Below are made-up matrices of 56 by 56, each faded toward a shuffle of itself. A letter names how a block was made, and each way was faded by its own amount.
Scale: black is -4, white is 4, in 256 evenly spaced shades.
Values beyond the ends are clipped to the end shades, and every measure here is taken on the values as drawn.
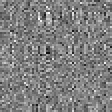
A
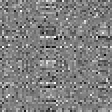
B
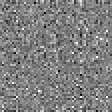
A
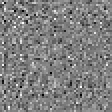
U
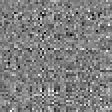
A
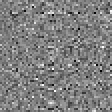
A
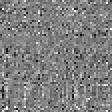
U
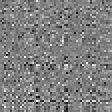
B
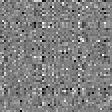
B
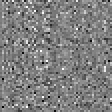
U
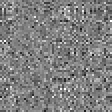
A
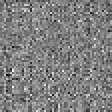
A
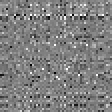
B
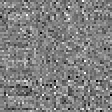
A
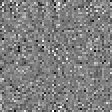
U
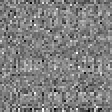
A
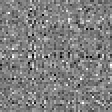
A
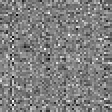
A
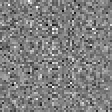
A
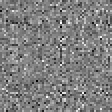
A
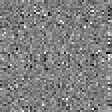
U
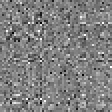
A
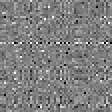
B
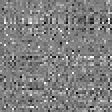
B
